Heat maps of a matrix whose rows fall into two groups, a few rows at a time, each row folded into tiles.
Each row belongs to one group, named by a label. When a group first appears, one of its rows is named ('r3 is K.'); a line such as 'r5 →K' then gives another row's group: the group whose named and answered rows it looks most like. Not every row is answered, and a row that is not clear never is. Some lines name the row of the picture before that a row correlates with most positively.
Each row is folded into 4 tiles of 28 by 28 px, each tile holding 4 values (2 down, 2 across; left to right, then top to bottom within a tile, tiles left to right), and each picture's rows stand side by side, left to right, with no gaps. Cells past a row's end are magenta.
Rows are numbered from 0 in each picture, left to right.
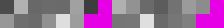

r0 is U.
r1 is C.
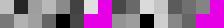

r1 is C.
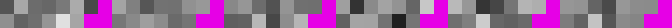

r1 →C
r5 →C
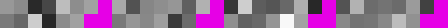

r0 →C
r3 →U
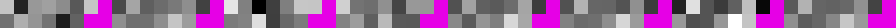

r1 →U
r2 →C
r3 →C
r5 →U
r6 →U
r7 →U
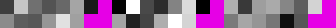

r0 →U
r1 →U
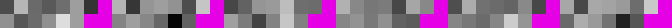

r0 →U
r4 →U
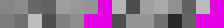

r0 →C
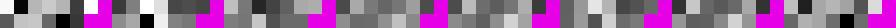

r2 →C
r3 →U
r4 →U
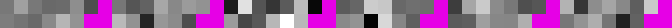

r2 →U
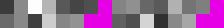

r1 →C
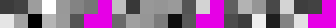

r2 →C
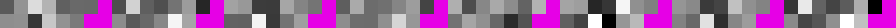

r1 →U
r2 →C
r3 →U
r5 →C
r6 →C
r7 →U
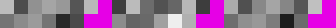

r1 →U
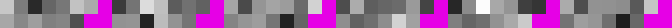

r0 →C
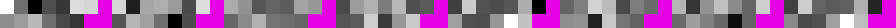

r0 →C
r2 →C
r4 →U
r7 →U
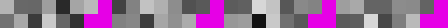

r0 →C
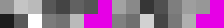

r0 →C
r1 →C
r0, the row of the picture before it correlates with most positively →3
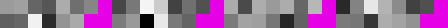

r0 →C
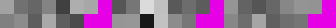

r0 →C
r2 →C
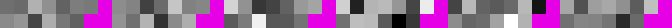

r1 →C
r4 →U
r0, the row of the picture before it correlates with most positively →1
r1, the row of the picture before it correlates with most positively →2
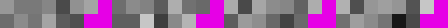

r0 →C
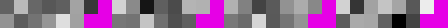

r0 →U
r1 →C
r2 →C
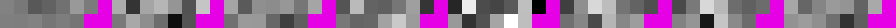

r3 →U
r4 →U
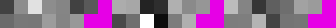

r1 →C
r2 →C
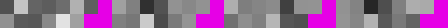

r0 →U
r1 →C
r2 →C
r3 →C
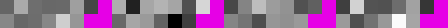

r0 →U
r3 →U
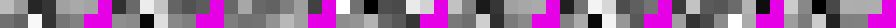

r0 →C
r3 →C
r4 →C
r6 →U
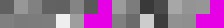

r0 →U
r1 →C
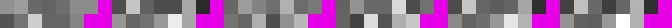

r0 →C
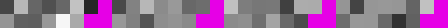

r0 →U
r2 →C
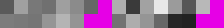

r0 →U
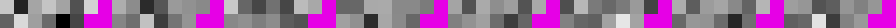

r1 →C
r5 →U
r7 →C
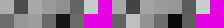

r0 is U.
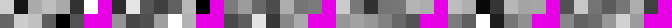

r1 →U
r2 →C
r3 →C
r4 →C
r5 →U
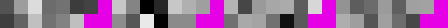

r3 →C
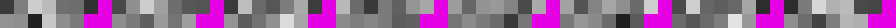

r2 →U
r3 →C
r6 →U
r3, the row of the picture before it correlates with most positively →3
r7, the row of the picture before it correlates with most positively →0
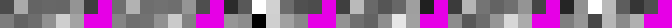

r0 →U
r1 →U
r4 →U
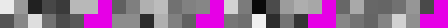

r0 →C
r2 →C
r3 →U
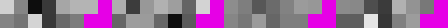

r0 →C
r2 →C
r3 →C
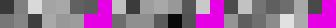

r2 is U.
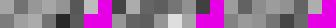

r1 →U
